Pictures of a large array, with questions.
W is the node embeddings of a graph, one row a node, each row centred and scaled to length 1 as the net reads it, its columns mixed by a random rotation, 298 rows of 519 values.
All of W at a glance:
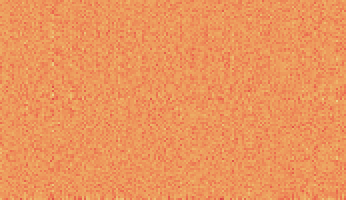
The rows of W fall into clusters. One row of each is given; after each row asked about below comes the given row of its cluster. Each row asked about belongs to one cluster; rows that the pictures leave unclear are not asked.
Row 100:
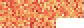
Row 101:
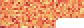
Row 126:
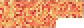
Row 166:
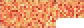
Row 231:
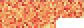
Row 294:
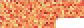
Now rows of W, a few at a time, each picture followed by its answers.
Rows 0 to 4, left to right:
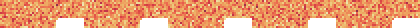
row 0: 101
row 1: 294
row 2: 100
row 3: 294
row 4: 126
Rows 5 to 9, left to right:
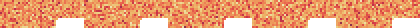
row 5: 101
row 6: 166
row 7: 231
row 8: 101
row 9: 100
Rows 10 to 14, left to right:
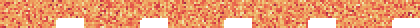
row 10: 101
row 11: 126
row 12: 294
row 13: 231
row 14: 166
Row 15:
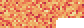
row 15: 294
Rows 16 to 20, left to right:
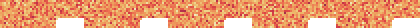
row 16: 100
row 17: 294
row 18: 166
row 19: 126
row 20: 101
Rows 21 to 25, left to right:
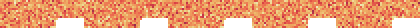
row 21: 101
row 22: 294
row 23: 101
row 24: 100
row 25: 100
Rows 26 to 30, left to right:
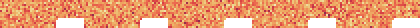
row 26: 231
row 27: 231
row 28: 101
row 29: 166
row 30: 294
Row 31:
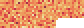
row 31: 101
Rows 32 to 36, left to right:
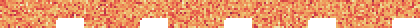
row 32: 166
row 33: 126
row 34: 101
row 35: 101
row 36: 100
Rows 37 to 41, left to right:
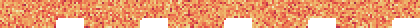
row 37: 231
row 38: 101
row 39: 126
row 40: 100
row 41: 101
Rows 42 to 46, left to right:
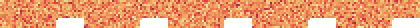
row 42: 126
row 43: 101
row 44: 294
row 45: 101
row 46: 101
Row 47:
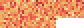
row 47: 100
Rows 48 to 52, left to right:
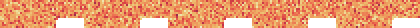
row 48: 231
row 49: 100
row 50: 231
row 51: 100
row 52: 100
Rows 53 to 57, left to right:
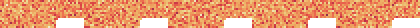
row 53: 231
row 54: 101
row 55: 101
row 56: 231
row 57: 101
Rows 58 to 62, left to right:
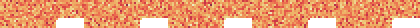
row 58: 294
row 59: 100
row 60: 100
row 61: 126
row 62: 100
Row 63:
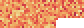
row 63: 231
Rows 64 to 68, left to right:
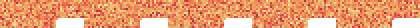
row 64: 294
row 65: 166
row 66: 126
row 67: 101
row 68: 231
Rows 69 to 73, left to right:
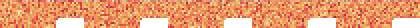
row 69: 231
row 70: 126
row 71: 101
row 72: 294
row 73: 231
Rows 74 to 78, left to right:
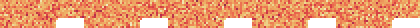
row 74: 294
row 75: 166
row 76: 101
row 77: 294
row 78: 101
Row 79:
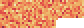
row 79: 101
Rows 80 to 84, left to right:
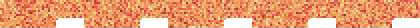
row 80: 126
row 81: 100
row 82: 101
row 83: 294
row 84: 231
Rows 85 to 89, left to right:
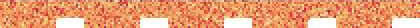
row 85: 100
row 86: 100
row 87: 100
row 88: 294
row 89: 100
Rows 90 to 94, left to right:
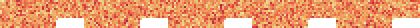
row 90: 126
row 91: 100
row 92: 294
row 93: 101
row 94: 100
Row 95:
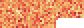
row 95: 231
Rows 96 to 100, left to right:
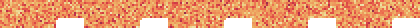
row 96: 231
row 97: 101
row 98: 101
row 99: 100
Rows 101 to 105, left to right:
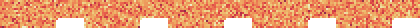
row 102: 100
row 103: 166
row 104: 166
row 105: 100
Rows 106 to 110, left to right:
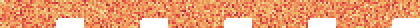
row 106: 126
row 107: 231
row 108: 166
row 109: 231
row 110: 101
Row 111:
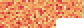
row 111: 101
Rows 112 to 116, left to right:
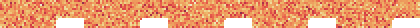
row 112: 100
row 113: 166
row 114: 166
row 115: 100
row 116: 101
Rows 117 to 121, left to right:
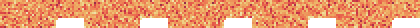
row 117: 101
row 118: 100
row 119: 294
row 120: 100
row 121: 126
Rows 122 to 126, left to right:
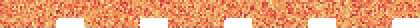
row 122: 166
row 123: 100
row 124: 166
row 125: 100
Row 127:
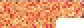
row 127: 294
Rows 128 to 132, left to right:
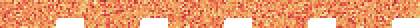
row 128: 101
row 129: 126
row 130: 126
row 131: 294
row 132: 101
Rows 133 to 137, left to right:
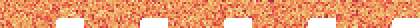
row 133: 294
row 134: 231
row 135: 294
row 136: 126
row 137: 126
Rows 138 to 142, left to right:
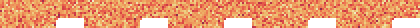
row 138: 231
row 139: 294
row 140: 231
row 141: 101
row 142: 231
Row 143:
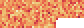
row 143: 231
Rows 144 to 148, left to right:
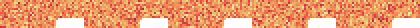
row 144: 101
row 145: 294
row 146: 101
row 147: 294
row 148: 294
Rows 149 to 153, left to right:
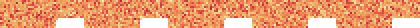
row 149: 294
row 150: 100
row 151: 126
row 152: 100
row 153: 100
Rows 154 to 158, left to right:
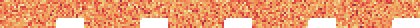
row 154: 166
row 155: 100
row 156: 231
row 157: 101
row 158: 126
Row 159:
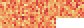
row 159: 100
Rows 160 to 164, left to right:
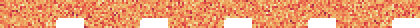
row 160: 166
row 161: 101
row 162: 100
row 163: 166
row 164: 166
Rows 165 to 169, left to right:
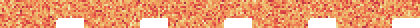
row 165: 126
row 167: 294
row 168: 126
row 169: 100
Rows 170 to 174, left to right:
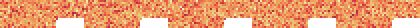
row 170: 166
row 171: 126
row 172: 126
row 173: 294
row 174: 126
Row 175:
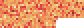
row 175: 166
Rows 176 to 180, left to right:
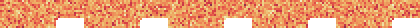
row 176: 231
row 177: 166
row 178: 100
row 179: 231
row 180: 166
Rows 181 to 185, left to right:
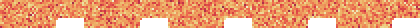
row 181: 101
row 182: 126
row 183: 100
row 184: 100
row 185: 231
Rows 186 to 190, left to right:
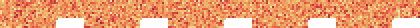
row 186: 126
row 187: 101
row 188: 101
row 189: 166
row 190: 294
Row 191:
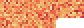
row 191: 294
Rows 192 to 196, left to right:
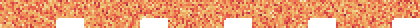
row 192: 100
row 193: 100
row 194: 231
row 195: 231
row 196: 231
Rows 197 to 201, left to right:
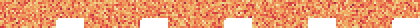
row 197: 101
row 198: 231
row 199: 294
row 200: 100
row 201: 126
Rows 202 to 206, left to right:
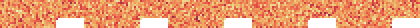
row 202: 231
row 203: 100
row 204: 101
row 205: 166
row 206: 100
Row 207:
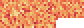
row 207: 231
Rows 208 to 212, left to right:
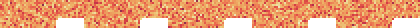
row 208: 100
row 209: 100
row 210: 101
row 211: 166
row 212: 126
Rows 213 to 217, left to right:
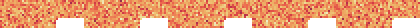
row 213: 231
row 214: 100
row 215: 166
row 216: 294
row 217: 100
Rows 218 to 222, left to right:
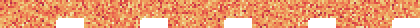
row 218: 100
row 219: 100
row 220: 294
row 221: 166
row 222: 101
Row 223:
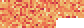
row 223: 126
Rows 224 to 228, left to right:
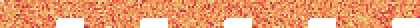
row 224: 126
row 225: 101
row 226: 166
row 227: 101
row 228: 294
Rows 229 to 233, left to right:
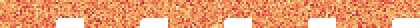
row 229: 126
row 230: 101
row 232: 166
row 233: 126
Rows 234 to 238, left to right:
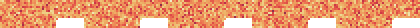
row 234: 126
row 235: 100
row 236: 126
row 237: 126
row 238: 100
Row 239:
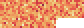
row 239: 100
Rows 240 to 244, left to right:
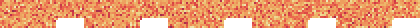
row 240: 166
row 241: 166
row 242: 101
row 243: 294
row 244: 101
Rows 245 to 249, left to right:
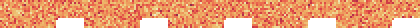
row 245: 231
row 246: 294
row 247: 231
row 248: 101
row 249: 126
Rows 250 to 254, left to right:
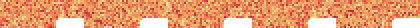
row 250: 294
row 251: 101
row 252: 294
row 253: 294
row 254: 166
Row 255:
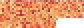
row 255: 126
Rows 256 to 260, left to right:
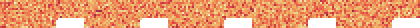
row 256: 101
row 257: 166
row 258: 166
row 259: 231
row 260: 294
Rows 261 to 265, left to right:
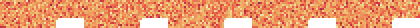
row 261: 101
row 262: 126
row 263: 294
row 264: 101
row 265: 100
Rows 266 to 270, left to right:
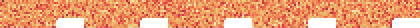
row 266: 166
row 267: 231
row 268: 166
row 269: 100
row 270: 231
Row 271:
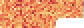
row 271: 126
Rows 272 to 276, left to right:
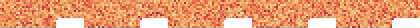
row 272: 126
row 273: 166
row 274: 294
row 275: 166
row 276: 231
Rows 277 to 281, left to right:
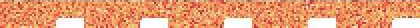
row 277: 101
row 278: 231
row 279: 126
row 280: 101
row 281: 126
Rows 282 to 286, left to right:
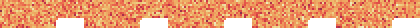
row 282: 231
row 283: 294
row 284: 166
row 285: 101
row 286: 101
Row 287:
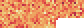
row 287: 231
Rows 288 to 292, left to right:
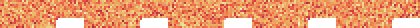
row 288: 231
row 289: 166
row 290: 294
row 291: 166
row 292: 166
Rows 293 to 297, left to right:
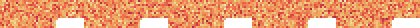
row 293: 294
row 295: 166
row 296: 294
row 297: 294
